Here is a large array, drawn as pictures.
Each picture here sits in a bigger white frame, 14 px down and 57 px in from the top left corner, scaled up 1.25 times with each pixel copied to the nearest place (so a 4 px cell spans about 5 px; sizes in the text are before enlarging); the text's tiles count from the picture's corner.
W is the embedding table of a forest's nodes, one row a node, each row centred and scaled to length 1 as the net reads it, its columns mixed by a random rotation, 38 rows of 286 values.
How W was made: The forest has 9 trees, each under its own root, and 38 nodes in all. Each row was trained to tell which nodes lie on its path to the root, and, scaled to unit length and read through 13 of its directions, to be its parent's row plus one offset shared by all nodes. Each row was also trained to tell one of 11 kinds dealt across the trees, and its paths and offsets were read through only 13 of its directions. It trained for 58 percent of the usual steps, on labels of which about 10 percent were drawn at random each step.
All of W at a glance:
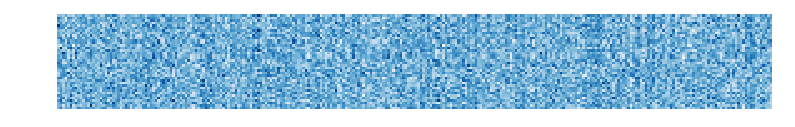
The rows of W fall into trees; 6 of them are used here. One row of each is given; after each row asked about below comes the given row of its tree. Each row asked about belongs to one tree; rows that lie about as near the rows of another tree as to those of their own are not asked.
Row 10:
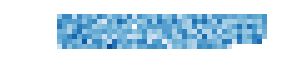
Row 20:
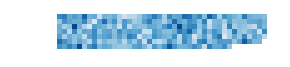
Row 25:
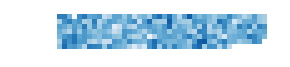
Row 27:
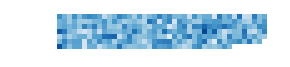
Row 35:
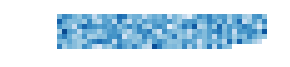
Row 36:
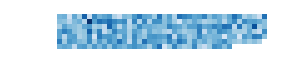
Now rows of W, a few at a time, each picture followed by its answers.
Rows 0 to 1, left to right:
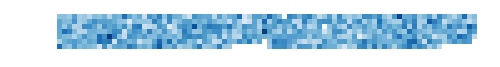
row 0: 36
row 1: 25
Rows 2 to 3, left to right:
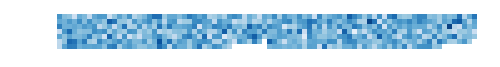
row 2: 36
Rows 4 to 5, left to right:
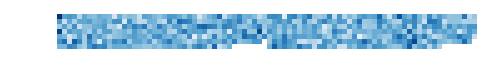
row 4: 27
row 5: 25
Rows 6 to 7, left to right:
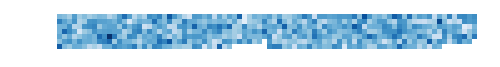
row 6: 36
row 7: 20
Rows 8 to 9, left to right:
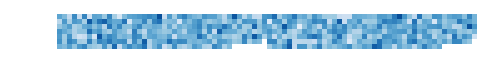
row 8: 36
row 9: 27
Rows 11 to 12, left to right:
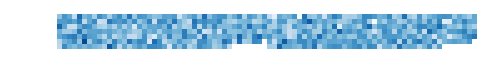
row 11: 10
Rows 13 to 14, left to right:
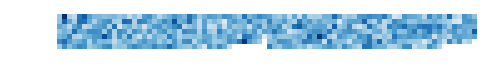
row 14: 36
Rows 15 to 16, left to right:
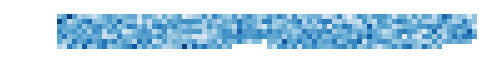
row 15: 35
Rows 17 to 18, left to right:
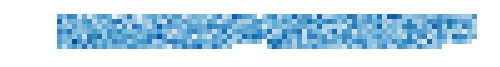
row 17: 36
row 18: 25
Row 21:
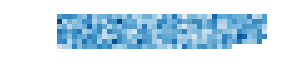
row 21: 10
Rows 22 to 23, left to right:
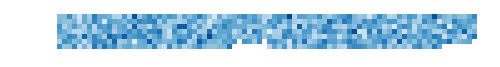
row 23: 10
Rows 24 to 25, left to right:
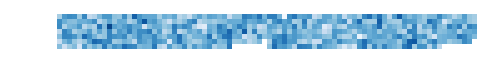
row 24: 35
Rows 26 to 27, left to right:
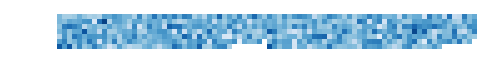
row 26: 20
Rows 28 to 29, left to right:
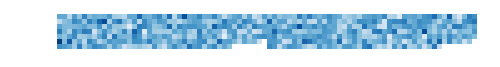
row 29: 10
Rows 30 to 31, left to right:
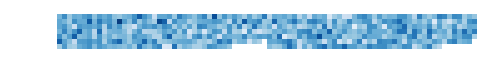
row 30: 10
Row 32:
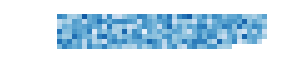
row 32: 25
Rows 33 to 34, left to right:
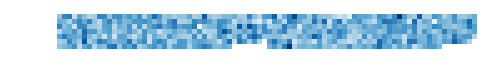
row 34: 27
